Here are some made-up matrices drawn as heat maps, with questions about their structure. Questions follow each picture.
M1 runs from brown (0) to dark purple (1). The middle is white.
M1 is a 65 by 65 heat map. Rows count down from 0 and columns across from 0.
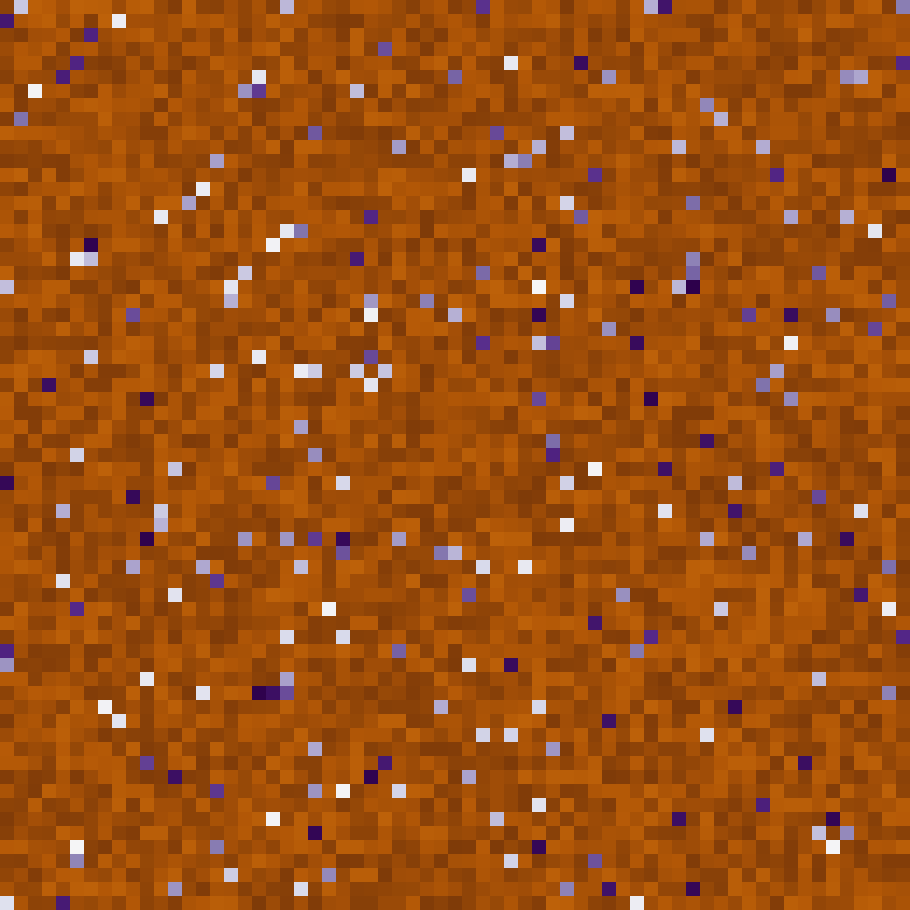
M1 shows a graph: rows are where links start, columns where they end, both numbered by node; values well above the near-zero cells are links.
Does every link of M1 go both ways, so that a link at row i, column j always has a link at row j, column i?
yes
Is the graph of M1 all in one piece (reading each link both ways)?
no
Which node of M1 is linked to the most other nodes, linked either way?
node 38
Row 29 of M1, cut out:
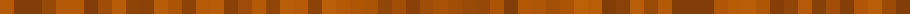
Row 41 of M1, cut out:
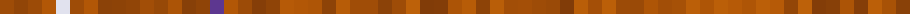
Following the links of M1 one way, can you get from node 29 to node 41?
no
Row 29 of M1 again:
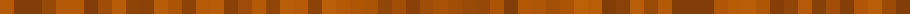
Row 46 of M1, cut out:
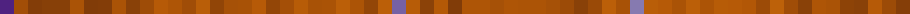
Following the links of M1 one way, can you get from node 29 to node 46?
no
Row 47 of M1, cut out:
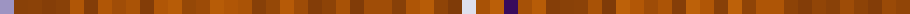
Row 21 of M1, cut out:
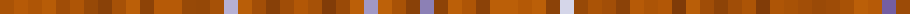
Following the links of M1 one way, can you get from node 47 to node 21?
yes
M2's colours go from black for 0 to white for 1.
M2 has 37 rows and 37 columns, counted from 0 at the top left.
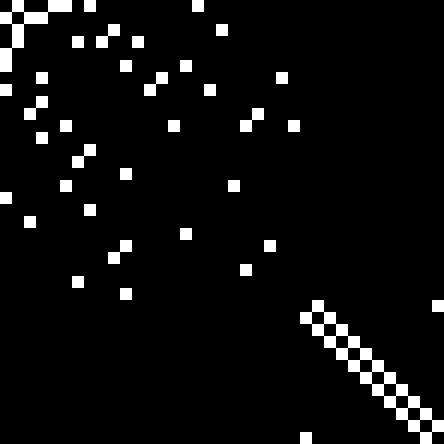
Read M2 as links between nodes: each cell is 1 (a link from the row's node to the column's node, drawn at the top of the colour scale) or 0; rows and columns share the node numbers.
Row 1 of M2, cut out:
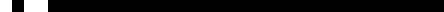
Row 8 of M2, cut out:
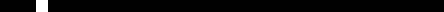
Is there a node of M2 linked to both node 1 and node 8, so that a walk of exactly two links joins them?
yes
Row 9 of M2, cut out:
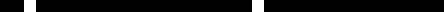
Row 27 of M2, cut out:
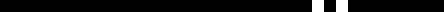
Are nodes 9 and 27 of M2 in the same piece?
no
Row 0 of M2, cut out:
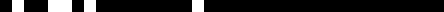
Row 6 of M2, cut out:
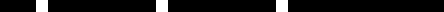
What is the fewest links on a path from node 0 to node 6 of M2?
3
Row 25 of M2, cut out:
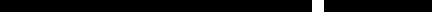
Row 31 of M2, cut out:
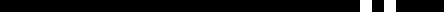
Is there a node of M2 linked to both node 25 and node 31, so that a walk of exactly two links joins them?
no
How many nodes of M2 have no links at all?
0
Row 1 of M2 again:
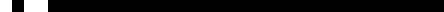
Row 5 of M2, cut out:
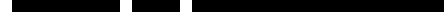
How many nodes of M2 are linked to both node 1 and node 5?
1
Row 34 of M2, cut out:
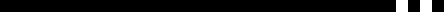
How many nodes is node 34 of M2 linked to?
2
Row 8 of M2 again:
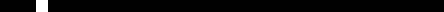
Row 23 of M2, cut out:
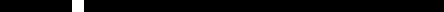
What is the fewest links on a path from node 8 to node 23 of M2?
3
